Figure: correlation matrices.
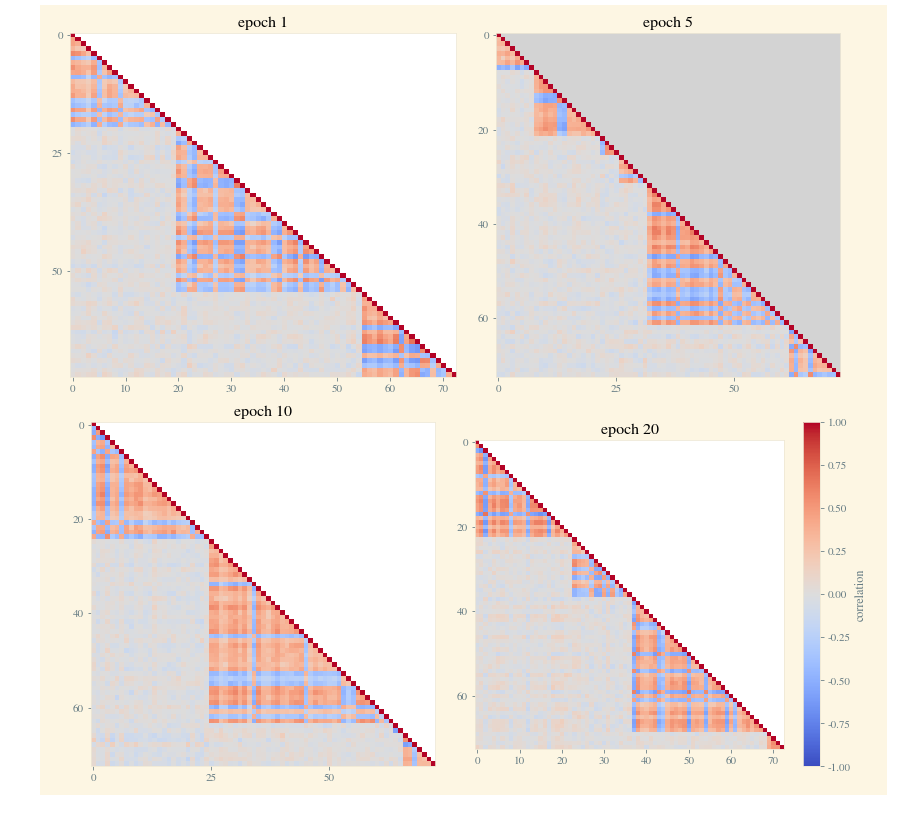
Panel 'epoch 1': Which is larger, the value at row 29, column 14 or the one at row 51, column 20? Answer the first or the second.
the first
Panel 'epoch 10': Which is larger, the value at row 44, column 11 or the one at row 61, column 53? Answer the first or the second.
the first
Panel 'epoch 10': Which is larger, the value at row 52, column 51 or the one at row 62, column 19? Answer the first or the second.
the first
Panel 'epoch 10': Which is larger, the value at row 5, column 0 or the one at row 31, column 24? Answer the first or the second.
the second
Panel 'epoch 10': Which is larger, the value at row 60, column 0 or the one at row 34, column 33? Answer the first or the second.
the first
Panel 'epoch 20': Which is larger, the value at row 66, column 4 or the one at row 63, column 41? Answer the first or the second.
the second
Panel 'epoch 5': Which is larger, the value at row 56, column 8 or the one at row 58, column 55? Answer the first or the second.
the second
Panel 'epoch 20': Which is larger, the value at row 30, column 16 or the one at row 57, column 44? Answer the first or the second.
the first
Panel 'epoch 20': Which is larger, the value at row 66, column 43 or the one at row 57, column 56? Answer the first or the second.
the second
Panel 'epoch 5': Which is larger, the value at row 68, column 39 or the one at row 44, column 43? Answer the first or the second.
the second
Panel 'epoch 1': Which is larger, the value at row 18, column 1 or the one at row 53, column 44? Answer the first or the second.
the first
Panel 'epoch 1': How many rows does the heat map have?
73
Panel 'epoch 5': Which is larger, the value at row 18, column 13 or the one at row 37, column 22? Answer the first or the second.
the second
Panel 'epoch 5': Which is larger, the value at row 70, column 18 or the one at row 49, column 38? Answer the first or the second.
the first
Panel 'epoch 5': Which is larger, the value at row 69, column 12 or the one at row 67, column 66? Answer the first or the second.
the first
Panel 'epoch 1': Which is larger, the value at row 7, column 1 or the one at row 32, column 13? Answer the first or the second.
the first
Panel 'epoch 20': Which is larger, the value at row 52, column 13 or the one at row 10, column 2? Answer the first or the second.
the first
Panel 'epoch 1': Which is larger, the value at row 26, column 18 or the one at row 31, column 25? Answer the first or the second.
the first
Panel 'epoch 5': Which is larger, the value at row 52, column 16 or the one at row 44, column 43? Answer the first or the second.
the second
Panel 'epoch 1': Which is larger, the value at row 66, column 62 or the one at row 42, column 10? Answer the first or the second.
the first
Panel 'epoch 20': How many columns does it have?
73
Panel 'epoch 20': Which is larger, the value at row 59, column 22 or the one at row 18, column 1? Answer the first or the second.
the second
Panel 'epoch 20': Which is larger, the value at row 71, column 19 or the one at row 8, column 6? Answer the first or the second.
the first
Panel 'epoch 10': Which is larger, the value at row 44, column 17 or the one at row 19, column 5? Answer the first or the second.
the second
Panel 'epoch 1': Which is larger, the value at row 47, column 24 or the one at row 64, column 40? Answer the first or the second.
the second
